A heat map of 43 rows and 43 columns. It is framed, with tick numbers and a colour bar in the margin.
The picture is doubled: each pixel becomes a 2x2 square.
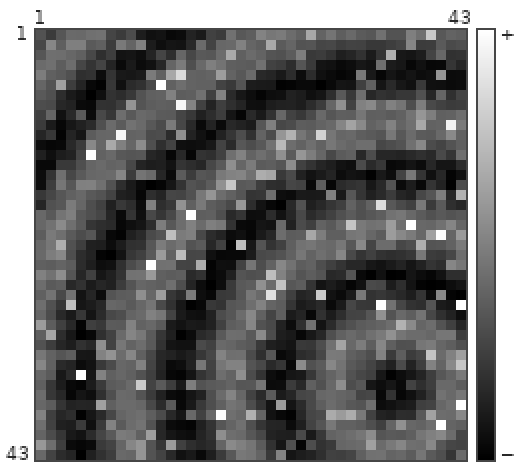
Average level on the scale: 30%. Seam: none. Rings: centred on the bottom right. Ninth with the highest average: bottom right. Slope: none.
